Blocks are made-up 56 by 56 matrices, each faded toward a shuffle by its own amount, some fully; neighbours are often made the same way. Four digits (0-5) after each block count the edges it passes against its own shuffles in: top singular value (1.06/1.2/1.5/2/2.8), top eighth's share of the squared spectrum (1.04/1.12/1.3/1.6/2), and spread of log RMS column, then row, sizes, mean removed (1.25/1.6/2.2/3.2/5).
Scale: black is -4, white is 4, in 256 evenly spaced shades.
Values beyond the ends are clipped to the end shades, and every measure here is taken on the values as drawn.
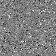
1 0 0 0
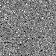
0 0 0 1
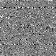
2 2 0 3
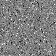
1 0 0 0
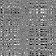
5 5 3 3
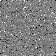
1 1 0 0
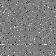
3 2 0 0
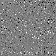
2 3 1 1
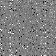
3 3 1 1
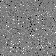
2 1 0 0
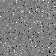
2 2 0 0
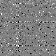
3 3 1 1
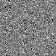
1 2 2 0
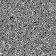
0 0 0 0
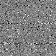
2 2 0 2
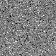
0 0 0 0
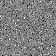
0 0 0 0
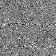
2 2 0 2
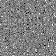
3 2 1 0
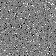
1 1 0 0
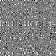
4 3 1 2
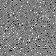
2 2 0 0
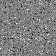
2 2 0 1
